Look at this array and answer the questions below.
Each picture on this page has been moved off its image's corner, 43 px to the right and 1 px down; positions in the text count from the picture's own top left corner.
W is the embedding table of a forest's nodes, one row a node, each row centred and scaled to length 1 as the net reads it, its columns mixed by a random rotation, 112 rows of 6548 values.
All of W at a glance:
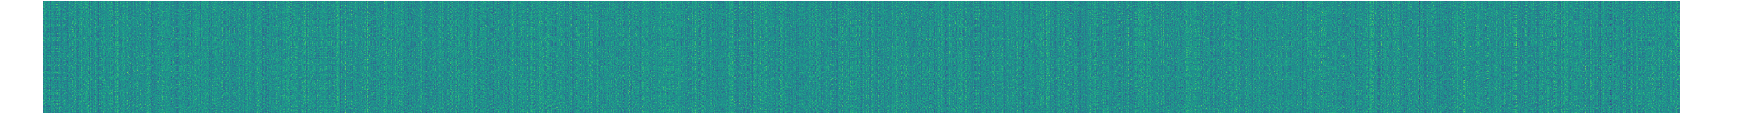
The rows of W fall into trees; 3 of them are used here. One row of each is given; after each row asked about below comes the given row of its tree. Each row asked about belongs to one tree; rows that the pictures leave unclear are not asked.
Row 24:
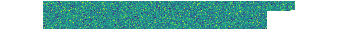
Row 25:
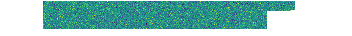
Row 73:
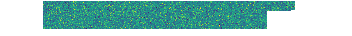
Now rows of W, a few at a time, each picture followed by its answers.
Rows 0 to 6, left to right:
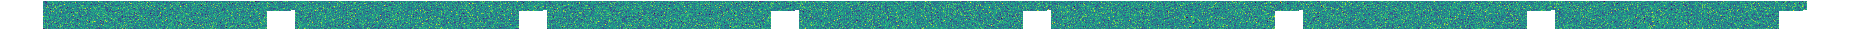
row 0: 73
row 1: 24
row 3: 24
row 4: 73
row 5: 24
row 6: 24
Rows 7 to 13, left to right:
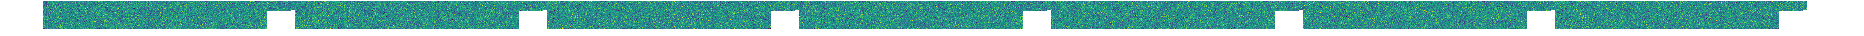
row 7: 73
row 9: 24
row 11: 73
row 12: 25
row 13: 24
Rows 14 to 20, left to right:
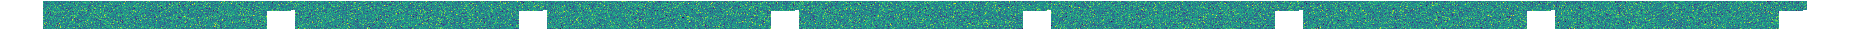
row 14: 73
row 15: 24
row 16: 73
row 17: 24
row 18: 24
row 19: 73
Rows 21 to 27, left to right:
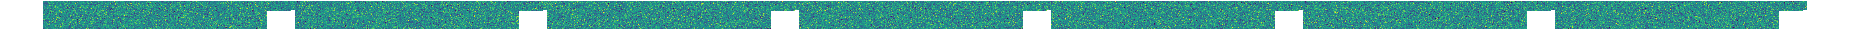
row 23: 24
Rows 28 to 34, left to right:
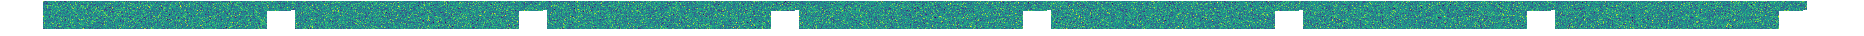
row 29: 73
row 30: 73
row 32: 24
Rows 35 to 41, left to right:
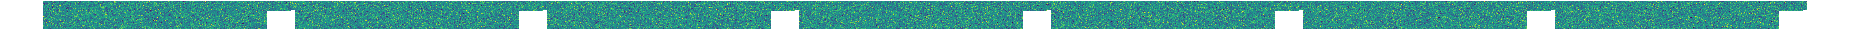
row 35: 73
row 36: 24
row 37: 25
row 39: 24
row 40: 73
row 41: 73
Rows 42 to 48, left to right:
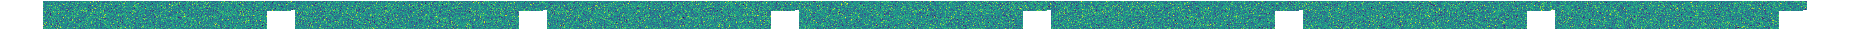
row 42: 73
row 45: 24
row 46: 73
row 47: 24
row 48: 73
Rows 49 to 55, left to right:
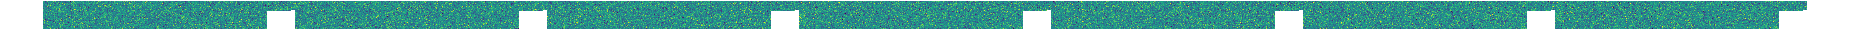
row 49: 73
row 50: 24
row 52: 25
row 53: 73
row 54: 25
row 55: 25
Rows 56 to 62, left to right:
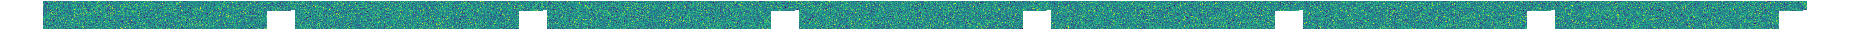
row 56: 73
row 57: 24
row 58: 73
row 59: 24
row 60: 73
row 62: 73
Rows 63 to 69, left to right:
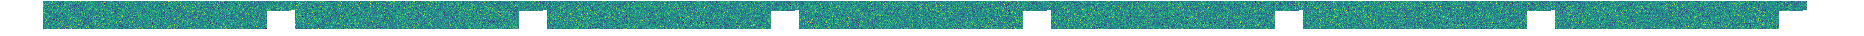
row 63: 24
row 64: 25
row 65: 73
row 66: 73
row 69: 73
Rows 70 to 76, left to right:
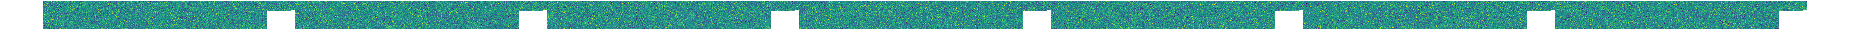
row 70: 25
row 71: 24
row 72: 25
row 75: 73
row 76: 24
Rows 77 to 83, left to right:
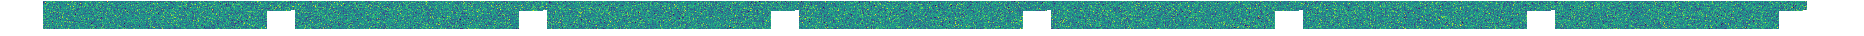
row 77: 25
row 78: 24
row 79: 73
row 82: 73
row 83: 25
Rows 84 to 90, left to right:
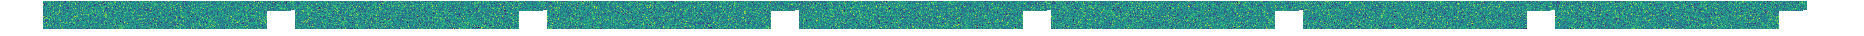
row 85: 73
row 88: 73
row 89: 24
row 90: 73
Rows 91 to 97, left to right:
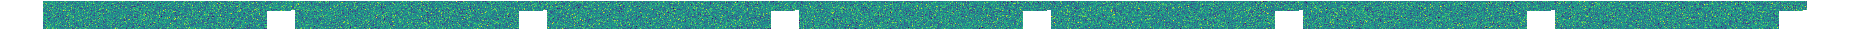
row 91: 24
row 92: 24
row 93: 24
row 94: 73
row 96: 73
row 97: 25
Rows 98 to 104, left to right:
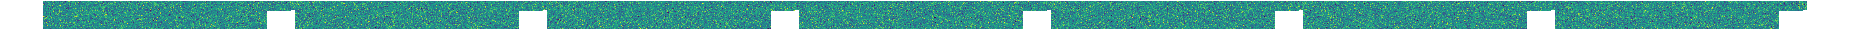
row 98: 73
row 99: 24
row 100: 24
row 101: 73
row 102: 24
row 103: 24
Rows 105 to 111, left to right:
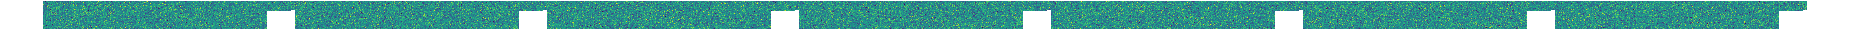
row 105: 73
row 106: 25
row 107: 24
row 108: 73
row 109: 73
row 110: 73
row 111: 73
